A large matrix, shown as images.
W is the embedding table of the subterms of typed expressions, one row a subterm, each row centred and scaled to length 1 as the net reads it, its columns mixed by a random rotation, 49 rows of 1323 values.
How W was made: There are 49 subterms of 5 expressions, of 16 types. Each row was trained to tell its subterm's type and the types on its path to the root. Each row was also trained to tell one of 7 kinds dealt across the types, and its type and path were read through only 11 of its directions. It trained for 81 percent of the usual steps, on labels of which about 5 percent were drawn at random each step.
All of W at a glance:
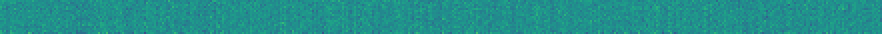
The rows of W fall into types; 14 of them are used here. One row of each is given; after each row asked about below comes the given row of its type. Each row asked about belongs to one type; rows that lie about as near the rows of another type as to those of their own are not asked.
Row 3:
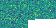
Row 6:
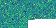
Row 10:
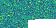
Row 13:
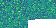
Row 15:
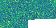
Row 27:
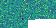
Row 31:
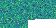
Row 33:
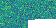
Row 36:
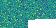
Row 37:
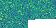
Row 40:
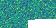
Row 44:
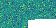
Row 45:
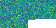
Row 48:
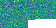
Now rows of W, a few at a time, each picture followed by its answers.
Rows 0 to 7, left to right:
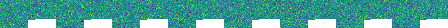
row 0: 31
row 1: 36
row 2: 27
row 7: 6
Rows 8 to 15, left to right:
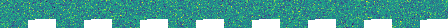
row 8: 44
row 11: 3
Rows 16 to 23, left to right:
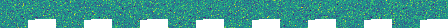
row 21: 13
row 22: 15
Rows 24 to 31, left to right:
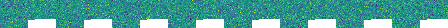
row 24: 48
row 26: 27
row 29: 3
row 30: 27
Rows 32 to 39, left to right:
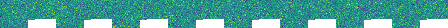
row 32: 13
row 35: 36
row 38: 31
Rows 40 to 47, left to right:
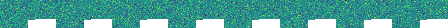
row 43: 6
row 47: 13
